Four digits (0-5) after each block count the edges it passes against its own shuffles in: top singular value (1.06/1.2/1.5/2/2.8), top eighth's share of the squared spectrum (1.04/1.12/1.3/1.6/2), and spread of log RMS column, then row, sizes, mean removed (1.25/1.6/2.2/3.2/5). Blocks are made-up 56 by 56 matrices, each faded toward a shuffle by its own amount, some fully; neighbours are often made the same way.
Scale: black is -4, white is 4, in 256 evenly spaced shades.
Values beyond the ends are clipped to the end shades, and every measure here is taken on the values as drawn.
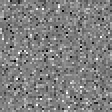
0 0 0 0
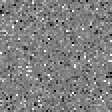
0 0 0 0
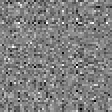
4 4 2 2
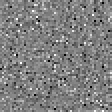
2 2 0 0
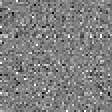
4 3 2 1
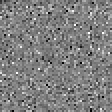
3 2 1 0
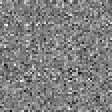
3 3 1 2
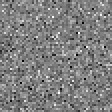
1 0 0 0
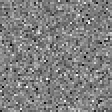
0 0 0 0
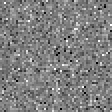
1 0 0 0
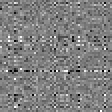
4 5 2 3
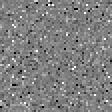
0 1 0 0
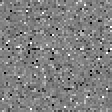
2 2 0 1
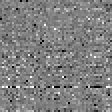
4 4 1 2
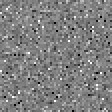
0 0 0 0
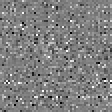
3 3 1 2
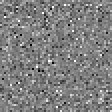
2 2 0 1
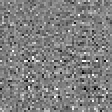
4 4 2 2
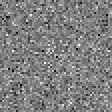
2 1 0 0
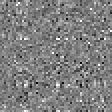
4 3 2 2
